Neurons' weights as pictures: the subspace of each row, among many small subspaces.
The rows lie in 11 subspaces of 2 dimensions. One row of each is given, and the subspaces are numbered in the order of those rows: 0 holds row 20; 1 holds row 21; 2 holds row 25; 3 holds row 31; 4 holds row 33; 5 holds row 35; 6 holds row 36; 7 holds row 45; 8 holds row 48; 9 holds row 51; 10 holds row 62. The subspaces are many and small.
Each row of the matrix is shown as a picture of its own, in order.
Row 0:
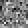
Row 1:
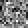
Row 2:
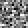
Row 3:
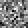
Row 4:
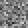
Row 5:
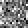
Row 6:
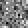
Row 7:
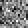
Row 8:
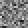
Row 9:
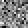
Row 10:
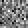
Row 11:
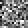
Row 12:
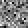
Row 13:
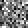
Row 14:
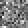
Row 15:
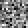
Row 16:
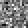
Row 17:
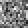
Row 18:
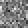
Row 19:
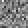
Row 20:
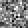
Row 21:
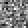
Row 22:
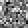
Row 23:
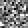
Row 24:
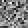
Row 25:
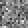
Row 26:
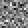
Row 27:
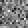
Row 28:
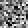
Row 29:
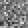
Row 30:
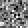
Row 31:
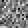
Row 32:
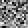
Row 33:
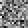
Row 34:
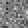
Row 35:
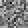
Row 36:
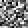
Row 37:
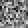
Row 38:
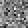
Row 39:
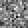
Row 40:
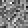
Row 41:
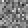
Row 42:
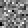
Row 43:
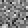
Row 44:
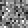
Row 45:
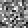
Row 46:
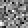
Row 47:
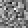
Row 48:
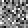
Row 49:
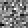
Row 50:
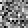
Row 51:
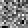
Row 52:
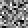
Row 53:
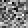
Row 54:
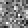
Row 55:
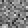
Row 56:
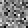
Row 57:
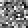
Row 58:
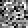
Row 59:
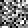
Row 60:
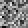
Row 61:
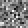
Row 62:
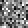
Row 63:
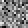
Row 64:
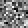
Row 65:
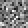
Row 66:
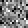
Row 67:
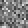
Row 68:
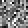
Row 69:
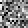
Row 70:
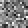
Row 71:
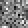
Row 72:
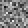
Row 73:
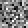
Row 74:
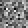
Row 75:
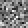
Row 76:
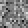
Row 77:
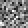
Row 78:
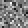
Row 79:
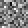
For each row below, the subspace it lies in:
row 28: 0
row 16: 1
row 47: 6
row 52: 4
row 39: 0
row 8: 4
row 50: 4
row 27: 8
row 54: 9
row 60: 2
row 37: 3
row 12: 6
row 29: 0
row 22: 3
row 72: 4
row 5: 8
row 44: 2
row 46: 7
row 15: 1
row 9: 10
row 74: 6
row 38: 6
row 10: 8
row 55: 5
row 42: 1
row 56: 6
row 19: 3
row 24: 6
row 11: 4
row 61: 0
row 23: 1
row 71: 9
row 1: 3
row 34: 9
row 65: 7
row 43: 5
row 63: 10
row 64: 9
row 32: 10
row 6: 9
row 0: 3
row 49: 1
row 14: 2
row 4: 0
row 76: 2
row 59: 9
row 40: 5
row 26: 4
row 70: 5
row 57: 5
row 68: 5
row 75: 7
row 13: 10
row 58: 5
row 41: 3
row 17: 8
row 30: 0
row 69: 4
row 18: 8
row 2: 1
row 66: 8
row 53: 10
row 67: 10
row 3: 7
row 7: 8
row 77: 7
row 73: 7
